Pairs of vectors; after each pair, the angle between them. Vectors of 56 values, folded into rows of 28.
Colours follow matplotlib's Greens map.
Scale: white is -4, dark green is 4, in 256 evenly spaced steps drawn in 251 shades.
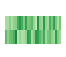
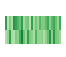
orthogonal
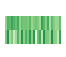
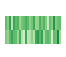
partly opposed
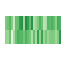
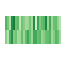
partly opposed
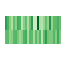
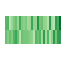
partly aligned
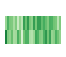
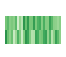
nearly parallel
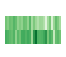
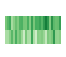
nearly opposite
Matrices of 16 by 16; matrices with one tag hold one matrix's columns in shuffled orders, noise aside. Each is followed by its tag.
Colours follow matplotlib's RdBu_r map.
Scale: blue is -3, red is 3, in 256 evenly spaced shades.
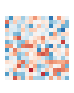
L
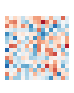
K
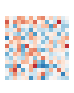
K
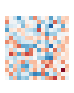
L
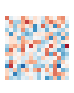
K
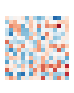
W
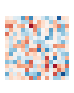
W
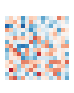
L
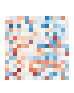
L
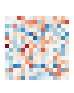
K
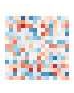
W
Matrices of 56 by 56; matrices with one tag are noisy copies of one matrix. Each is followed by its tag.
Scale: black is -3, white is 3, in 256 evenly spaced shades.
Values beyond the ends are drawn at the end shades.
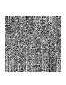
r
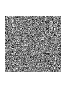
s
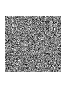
s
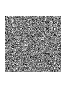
s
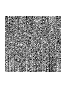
r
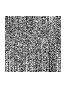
r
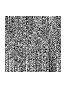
r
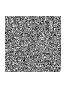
s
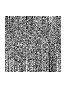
r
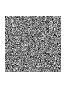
s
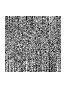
r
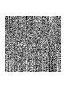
r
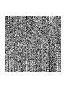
r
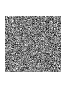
s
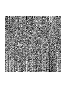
r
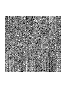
r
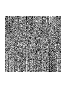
r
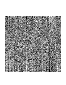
r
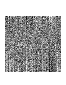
r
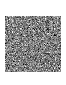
s
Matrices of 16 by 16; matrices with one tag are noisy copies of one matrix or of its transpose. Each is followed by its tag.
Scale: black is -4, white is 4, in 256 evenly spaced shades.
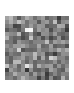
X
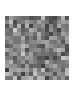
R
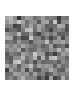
X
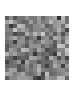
R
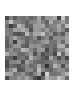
R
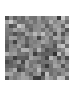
R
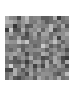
X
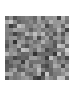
R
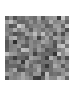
R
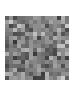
R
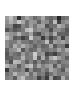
X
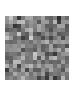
X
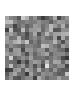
X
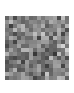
R
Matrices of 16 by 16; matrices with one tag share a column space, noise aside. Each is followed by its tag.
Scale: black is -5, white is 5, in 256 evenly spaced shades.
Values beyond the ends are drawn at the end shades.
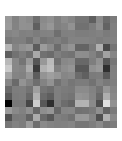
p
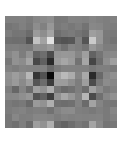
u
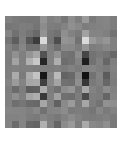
u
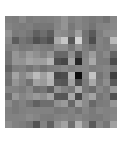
u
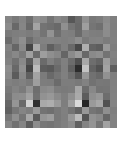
p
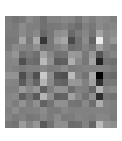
u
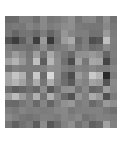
u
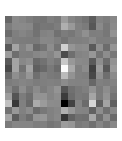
p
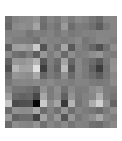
p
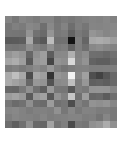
u
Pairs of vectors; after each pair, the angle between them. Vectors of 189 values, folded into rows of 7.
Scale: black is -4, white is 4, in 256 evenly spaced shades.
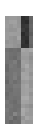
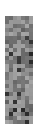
orthogonal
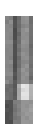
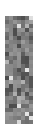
orthogonal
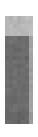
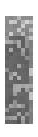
partly aligned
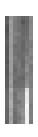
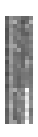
nearly parallel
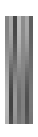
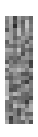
partly aligned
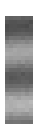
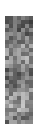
partly aligned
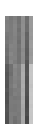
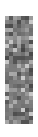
orthogonal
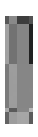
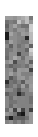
partly opposed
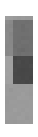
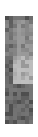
nearly opposite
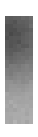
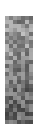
partly opposed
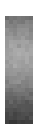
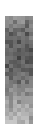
nearly opposite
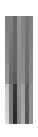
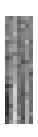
nearly opposite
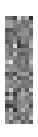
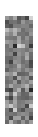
nearly opposite
